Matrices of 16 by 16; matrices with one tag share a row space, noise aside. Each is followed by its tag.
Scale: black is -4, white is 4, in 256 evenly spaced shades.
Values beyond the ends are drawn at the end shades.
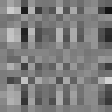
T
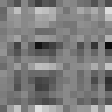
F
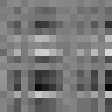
F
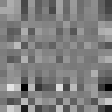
T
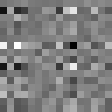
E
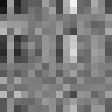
E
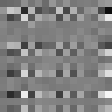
T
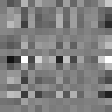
T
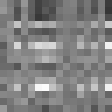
F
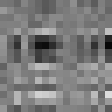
F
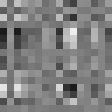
E
